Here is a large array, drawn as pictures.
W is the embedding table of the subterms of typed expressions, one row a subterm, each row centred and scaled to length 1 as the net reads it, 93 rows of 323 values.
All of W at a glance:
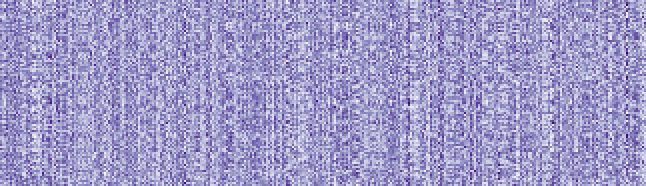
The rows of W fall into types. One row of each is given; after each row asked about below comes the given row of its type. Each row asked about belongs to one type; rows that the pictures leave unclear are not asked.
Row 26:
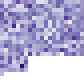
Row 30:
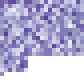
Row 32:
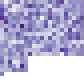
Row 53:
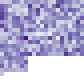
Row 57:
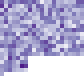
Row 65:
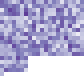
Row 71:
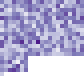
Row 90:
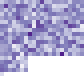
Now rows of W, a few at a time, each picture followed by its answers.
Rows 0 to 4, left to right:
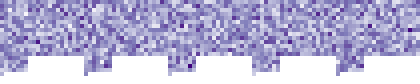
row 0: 53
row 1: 57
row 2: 26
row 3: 53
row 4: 57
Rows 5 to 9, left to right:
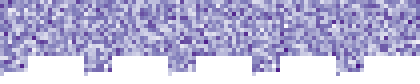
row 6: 71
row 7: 53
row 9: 32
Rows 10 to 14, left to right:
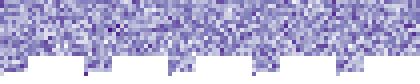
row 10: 65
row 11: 57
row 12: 90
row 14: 90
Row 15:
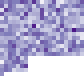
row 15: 57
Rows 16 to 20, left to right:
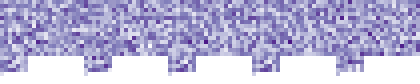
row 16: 90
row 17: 65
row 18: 71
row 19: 71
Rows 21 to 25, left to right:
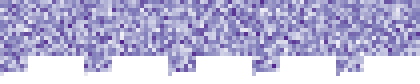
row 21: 90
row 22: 53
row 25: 90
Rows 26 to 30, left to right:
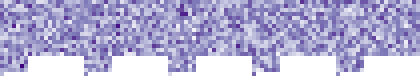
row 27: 65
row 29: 32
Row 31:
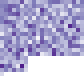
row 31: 65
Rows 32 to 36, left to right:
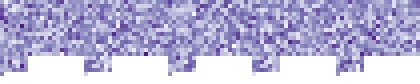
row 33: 90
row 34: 30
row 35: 90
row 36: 57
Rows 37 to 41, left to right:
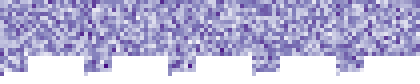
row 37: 32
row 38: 57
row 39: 57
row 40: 65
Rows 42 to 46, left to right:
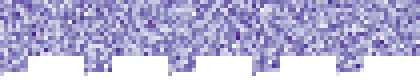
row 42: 71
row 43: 71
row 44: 30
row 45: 57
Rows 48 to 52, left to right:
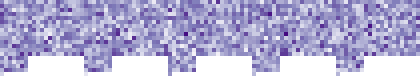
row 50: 71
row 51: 65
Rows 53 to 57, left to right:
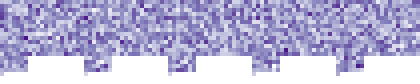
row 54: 90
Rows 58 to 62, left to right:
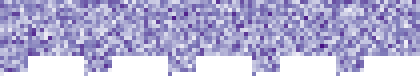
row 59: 30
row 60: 32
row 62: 30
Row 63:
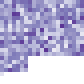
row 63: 71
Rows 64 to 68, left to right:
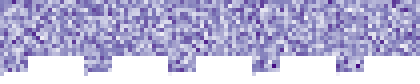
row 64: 30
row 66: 71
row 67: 57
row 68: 26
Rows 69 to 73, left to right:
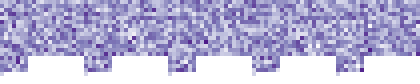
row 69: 26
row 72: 65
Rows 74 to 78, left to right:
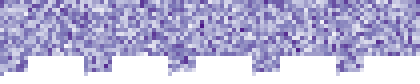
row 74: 30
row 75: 26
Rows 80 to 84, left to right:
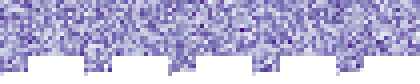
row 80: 71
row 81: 71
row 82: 57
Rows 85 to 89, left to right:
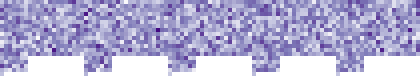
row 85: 53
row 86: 26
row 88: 65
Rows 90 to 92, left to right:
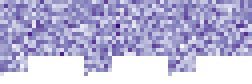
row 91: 65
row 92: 90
